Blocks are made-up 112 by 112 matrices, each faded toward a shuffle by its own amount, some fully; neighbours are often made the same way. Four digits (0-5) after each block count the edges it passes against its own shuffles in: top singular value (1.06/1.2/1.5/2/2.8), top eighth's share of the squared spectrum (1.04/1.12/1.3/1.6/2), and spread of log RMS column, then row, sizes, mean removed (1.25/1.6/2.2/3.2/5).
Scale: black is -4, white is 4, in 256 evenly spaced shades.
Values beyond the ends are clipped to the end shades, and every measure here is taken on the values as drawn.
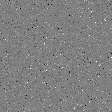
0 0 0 0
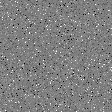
0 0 0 0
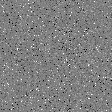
1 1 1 0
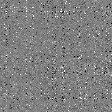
2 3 3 2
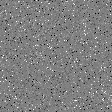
0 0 0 0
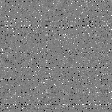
4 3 1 2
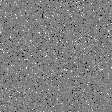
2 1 0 0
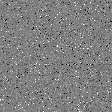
3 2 0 0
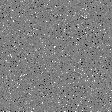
2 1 0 0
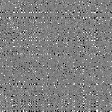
5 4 2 3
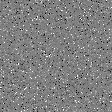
0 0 0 0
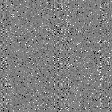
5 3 2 1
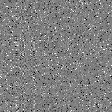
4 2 1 0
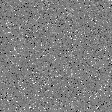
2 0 0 0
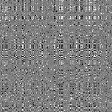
5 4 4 3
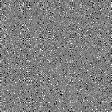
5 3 2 2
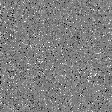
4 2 1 0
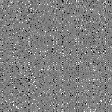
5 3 2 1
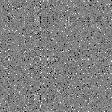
4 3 1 1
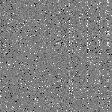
4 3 2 1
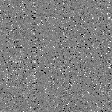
4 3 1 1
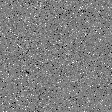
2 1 0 0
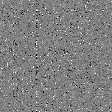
3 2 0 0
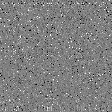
3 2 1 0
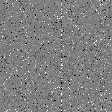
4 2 1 0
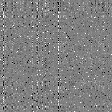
5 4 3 2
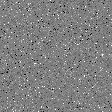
2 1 0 0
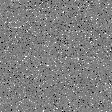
2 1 0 0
